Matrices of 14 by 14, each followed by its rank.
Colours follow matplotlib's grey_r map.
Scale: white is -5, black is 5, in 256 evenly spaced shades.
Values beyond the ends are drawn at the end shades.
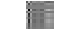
one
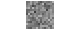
full rank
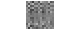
three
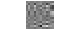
two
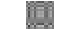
one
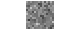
full rank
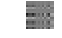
one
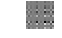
one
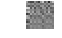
two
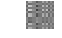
one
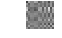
two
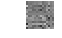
three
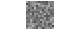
full rank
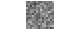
full rank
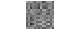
three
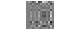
two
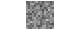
full rank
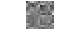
three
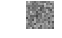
full rank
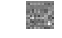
three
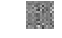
three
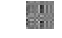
two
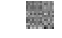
two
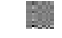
one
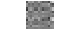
two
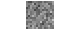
full rank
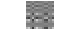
one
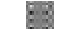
one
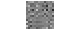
three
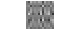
two
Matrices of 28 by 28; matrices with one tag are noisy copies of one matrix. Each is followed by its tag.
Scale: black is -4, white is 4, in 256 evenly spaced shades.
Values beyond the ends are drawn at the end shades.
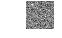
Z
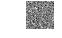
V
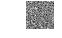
V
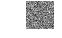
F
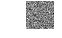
F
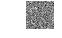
V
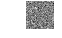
V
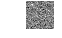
Z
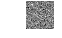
Z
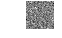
V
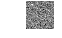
Z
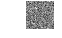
V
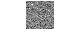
Z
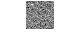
Z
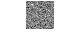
Z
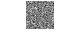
V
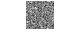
V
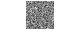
V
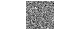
V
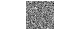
V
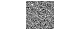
Z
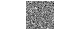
V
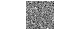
V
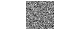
F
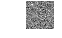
Z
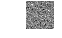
Z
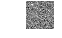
Z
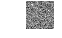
Z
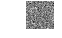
V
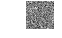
V
